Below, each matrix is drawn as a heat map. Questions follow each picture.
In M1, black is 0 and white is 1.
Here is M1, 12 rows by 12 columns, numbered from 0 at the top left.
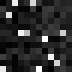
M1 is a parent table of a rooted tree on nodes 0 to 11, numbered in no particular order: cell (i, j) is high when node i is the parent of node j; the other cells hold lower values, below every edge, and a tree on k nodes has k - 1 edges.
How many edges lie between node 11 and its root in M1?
0
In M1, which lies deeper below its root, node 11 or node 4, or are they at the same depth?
node 4
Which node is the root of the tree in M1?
11
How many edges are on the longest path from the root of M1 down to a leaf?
5
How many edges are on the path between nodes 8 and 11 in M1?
5
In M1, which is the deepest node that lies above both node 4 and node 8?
5
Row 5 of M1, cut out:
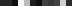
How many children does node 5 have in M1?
3
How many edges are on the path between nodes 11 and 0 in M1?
1
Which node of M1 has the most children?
5
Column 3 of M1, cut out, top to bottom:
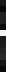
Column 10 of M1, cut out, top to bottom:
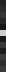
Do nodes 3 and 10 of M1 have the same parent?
yes
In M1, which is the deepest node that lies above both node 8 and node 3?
5
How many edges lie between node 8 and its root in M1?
5
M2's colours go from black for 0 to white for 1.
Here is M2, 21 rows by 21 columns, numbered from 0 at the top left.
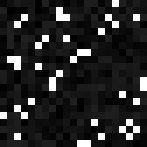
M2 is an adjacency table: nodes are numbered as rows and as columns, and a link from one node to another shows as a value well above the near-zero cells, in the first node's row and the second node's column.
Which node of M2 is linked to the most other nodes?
node 2
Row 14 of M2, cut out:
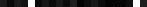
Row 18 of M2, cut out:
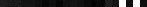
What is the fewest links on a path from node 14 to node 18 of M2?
2
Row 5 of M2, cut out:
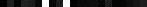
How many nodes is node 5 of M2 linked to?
2
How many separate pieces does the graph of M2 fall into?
2
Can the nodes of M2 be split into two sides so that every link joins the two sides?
yes
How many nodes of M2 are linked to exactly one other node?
7
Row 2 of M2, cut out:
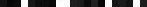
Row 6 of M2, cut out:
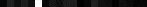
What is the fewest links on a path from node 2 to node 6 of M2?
3
